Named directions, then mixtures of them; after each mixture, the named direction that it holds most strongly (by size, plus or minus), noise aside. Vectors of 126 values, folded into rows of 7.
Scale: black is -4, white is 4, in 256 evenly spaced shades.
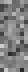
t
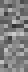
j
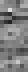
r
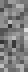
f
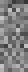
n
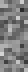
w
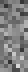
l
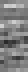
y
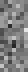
f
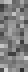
t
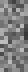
f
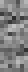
r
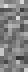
w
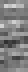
y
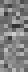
j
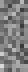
w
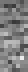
y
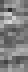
r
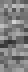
y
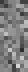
l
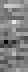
y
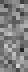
l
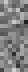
l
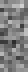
f
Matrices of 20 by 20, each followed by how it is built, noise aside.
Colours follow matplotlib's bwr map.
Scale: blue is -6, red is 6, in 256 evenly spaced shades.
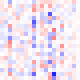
uneven columns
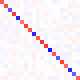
diagonal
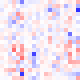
uneven columns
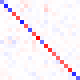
diagonal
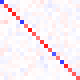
diagonal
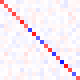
diagonal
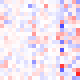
uneven columns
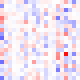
uneven columns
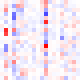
uneven columns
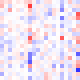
uneven columns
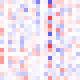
uneven columns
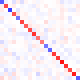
diagonal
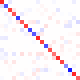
diagonal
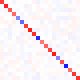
diagonal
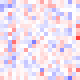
uneven columns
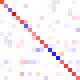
diagonal
